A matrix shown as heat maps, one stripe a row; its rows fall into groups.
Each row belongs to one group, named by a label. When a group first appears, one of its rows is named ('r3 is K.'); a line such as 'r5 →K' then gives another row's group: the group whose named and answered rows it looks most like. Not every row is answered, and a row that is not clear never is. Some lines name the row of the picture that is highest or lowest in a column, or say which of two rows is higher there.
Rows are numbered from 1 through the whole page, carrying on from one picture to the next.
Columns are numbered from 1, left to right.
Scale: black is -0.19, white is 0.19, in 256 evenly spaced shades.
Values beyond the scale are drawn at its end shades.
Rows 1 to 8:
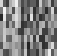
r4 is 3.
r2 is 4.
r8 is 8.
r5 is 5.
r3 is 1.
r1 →8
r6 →1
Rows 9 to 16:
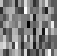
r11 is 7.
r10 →5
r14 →1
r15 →4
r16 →8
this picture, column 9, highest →10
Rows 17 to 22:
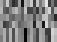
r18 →8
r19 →7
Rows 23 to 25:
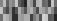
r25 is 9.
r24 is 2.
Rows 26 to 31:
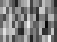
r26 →9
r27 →3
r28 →2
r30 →5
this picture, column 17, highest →31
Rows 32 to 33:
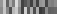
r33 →1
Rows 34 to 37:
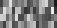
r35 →4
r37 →2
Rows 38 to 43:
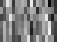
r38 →7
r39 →2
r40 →7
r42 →9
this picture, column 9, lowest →39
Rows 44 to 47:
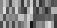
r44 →1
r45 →4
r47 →9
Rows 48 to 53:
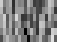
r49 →2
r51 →3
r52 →4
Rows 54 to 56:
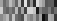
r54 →7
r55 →2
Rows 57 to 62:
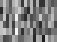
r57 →1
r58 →1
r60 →2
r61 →4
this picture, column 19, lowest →60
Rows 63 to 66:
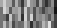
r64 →1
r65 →7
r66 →9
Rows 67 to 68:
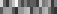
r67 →8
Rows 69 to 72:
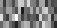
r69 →2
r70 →7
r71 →8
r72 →9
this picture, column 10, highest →69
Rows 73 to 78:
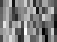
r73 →7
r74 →2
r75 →9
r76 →1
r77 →5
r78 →5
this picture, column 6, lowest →75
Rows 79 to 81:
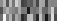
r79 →3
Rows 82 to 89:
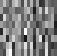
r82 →1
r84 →1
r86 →1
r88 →7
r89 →7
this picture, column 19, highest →87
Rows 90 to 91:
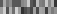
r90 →9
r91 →3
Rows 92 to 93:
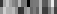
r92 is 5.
